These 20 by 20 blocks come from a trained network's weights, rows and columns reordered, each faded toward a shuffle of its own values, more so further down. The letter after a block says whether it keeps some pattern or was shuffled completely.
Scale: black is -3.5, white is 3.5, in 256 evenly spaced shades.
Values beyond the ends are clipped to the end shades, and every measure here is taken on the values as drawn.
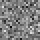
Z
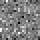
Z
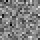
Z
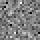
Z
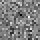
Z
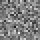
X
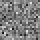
Z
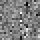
X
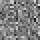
X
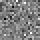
Z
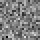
Z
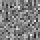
X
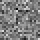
X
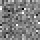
Z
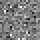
Z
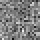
Z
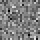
X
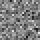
Z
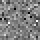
Z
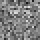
X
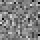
Z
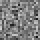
X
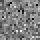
Z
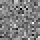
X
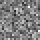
Z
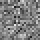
X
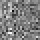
X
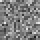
Z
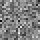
X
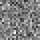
Z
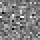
X
